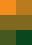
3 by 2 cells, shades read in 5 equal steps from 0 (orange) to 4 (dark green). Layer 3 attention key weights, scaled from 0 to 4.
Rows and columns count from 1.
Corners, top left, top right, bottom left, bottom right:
0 1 3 4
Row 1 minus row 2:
-2 -1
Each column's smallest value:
0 1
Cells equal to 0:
1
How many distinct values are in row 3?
2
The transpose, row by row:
0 2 3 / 1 2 4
